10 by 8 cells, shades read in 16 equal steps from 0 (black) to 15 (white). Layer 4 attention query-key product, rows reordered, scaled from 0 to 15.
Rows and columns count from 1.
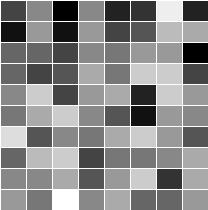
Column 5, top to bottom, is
2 4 7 7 10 5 10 7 9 10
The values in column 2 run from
4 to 12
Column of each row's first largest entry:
7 7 6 6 2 3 1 3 6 3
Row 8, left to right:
6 11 12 4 7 7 8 10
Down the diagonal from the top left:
4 9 4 10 10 1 9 10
